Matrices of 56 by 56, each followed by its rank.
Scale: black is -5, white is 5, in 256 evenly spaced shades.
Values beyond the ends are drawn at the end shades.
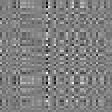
two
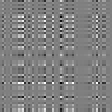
one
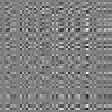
two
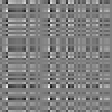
one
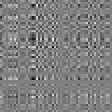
two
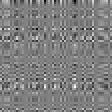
two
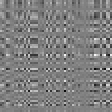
two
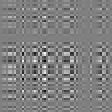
one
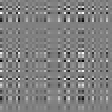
one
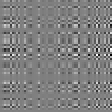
one
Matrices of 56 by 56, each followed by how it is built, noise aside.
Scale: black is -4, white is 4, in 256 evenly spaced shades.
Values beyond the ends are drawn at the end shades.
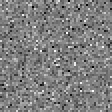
noise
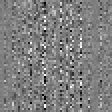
uneven columns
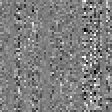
uneven columns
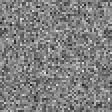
noise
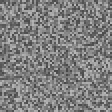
noise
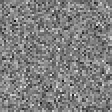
noise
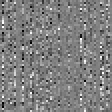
uneven columns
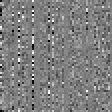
uneven columns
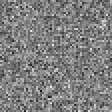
noise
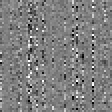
uneven columns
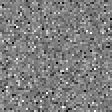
noise
